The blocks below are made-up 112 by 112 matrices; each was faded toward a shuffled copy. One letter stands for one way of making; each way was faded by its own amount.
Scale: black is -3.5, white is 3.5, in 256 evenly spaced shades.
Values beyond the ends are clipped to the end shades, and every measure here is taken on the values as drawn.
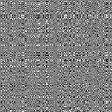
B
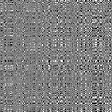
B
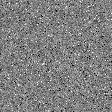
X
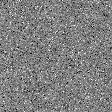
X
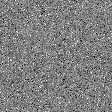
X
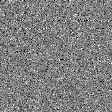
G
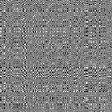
B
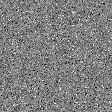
X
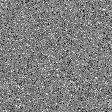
X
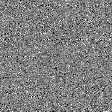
G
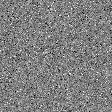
X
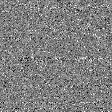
G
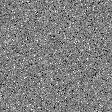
X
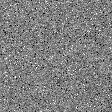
X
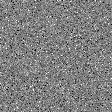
X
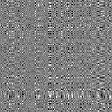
B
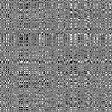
B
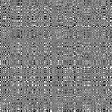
B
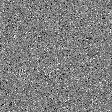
X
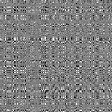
B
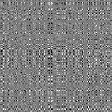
B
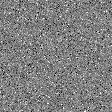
X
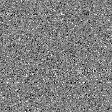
G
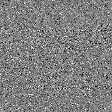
G
